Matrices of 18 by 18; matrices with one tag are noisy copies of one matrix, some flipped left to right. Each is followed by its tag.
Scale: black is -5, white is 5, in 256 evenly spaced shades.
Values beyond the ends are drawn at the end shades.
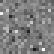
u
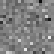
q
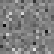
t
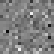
t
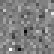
u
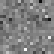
q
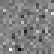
u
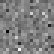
t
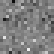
q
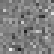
u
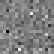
t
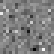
u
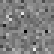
t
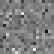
t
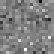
q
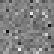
t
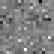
q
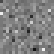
u
